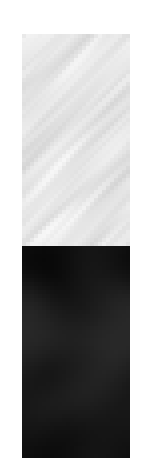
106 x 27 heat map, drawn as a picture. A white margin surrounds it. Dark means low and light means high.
The table splits into 2 rows of 1 panel. Panel 1,1: very high, slanting up to the right, faint in contrast. Panel 2,1: very low, smooth, faint in contrast.
